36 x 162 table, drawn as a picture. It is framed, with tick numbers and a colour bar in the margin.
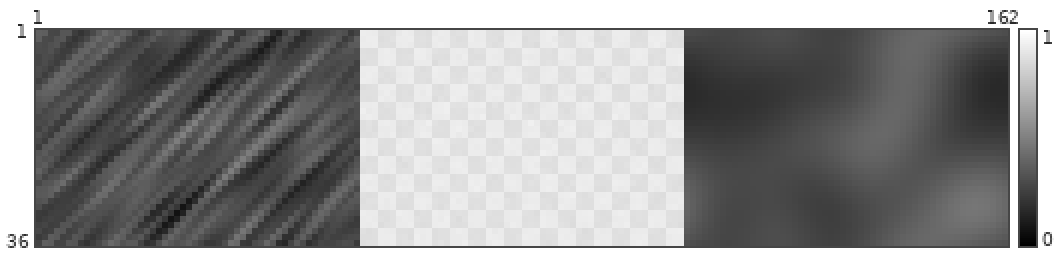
It is made of 1 by 3 panels. Panel 1,1: low, slanting up to the right. Panel 1,2: very high, checkered, faint in contrast. Panel 1,3: low, smooth.
